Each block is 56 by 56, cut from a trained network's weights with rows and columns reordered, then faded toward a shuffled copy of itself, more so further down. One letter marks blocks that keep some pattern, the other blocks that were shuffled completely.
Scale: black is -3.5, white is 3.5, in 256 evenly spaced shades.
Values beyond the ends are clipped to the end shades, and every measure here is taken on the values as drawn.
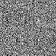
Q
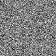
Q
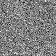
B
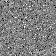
B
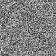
Q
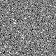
B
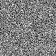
B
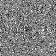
Q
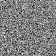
Q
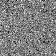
Q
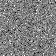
B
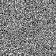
Q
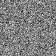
B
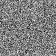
B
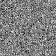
Q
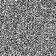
Q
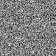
Q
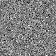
B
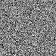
B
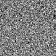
Q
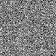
Q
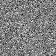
B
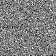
Q
